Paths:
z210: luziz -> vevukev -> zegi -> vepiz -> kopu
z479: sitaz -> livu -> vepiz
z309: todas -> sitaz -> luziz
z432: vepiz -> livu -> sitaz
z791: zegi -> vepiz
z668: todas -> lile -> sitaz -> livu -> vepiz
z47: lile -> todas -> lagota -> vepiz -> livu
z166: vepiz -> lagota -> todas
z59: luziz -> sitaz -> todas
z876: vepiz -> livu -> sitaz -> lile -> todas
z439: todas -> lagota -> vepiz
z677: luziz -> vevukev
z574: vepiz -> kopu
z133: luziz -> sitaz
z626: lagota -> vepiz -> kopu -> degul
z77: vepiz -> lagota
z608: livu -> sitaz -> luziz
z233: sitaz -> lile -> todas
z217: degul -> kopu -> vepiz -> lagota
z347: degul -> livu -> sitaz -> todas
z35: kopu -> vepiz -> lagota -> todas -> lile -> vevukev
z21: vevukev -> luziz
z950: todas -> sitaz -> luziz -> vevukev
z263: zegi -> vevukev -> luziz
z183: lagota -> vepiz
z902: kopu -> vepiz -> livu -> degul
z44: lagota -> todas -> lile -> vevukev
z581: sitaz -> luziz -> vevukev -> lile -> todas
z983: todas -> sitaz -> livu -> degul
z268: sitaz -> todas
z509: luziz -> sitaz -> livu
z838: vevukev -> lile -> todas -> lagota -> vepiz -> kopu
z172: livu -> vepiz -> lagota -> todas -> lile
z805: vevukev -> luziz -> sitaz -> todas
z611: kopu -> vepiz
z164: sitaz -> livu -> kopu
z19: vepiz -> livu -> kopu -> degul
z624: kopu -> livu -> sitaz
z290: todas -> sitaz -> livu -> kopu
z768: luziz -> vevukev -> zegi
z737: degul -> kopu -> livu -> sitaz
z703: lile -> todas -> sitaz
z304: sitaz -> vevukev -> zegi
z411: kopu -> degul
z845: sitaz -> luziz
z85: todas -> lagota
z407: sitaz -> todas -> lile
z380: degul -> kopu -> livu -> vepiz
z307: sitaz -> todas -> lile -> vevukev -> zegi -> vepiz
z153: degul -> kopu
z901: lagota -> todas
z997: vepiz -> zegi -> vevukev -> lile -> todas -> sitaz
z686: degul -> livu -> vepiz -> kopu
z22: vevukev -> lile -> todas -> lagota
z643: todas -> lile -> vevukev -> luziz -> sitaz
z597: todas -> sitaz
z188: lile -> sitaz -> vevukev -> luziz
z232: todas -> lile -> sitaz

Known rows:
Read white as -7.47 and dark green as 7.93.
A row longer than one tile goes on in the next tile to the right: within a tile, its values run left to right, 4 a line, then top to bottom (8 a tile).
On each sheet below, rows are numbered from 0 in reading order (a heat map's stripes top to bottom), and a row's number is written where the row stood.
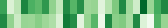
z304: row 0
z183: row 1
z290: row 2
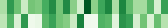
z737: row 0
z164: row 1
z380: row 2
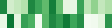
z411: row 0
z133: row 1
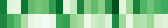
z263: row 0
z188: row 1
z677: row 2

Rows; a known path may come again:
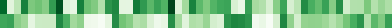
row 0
z188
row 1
z21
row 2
z768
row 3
z677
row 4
z309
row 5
z304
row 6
z703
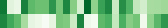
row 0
z263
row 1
z164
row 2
z432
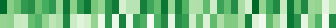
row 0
z35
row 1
z217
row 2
z411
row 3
z380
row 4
z290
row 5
z183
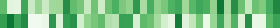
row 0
z133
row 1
z668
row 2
z307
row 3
z626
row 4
z737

